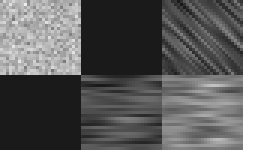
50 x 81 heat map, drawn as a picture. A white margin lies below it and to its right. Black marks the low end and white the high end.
It is made of 2 by 3 panels. Panel 1,1: high, fine-grained. Panel 1,2: very low, flat. Panel 1,3: low, slanting down to the right. Panel 2,1: very low, flat. Panel 2,2: low, streaked across. Panel 2,3: middling, streaked across.
